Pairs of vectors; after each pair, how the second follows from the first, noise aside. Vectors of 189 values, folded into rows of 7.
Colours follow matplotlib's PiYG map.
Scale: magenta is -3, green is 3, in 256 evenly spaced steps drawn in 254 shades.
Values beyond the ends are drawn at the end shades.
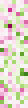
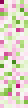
shuffled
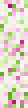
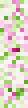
shuffled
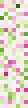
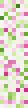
copied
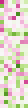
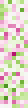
shuffled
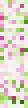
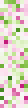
shuffled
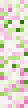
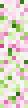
shuffled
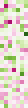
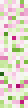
reversed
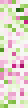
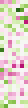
copied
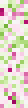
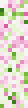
negated
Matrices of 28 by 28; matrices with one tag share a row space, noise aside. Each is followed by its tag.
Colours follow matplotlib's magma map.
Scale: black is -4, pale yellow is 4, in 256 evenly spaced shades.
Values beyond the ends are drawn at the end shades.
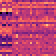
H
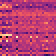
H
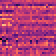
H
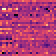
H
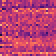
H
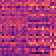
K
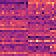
K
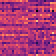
K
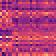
H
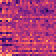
H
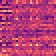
H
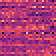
K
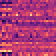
H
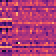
H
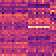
K
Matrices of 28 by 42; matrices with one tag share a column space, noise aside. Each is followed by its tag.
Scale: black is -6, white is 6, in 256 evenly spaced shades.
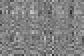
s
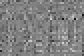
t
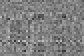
t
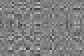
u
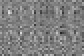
s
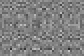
u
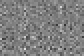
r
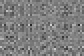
r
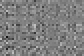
r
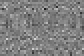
u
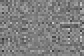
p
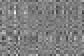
s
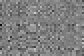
r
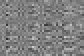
r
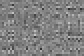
u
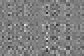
r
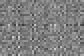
r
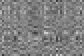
s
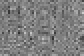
s
